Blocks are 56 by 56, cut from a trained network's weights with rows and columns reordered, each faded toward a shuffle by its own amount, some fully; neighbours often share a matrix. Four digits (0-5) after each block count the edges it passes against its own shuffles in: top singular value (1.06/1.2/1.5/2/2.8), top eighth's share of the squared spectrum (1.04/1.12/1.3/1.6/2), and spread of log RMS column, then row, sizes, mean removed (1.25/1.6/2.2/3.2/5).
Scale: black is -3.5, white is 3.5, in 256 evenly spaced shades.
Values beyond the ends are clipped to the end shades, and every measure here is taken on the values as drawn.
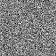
2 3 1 1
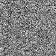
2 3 1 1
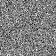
0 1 0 0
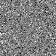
2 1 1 0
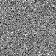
2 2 0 0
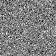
0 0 0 0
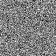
0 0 0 0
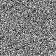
0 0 0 0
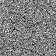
0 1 0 0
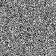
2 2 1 1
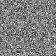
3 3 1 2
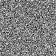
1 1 0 0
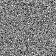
0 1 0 0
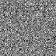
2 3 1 1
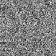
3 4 1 2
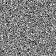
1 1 0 0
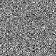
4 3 0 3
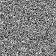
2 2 0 0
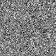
2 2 1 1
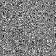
2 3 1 2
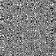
3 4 3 2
